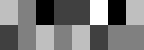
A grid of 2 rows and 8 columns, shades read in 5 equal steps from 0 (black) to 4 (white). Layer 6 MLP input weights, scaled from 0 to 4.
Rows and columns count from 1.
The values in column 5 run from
1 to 3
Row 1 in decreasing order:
4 3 3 2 1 1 0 0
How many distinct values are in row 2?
3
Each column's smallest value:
1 2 0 1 1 1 0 2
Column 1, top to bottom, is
3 1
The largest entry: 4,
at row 1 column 6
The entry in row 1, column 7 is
0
